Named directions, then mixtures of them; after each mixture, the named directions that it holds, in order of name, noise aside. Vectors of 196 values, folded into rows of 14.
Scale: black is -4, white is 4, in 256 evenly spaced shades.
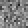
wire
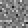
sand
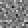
sand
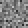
sand, wire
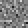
sand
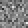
sand, wire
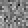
wire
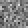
wire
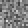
sand, wire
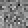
wire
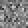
sand, wire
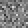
sand, wire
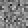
wire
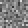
sand, wire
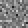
sand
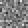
sand, wire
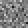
sand, wire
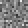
sand, wire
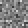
sand, wire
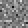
sand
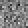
wire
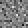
sand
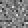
sand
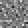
sand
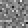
sand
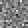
sand, wire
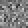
sand, wire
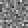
sand, wire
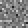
sand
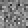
wire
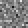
sand
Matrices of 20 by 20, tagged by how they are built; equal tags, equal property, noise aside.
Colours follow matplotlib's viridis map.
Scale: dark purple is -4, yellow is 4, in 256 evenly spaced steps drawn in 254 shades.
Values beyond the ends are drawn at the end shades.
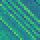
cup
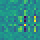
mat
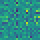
mat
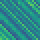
cup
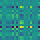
mat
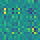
mat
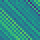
cup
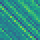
cup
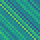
cup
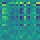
mat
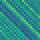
cup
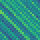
cup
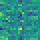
mat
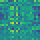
mat
